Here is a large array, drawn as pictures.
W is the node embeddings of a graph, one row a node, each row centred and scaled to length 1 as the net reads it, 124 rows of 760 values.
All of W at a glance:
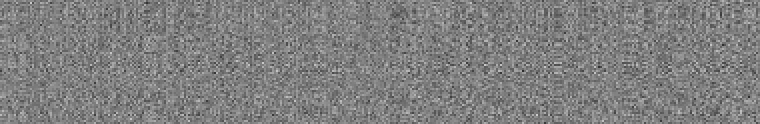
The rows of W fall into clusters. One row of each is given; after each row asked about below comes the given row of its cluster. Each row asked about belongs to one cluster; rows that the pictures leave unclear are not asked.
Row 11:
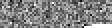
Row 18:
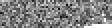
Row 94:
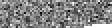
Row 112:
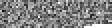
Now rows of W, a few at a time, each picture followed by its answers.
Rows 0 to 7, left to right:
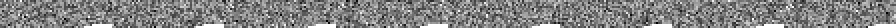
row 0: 112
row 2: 11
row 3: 11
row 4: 112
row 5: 18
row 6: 94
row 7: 11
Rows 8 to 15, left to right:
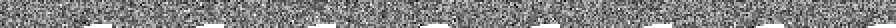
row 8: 18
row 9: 11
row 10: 11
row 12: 18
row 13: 11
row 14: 18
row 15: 18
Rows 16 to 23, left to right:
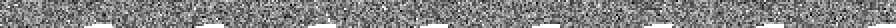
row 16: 11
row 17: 18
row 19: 94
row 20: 112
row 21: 11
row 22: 11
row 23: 11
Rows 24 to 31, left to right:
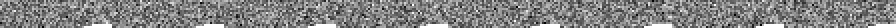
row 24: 18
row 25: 112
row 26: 18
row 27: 18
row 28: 18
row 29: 11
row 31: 11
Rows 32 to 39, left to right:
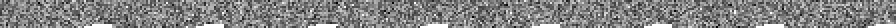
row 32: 94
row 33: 18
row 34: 112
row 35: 11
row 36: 112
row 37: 94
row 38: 112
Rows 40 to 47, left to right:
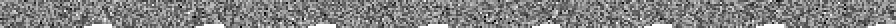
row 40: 18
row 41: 18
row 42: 94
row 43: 112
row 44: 94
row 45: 94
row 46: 94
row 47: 18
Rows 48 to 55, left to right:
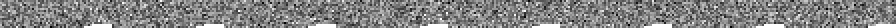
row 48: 18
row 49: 112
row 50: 94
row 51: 18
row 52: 11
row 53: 11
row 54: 112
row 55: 94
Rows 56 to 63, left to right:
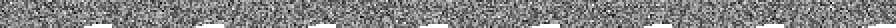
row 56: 112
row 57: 18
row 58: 94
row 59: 112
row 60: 18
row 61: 112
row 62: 94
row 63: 94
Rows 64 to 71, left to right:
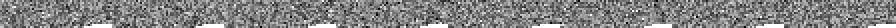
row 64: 18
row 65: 18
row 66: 94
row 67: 94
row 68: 112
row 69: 11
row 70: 112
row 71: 112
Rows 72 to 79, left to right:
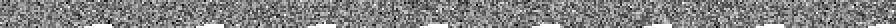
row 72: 94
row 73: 94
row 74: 112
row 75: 11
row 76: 11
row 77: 18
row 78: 112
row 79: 94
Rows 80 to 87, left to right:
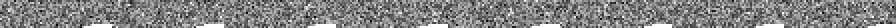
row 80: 18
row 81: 11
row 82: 18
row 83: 112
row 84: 112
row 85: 94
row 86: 18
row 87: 112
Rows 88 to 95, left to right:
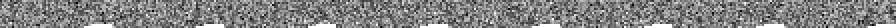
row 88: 11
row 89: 18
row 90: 94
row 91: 112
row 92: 18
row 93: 94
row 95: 18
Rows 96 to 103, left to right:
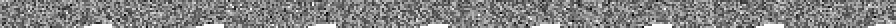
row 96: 18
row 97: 18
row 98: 11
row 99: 94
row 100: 11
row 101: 11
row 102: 11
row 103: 18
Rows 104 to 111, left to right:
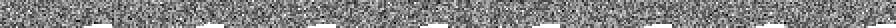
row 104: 18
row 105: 94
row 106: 112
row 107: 11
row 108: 11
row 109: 112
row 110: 112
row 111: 18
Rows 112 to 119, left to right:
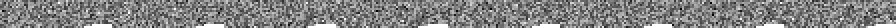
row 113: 112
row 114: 18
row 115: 18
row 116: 94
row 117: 112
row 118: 94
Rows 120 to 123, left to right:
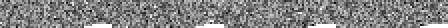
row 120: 94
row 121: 112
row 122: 18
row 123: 11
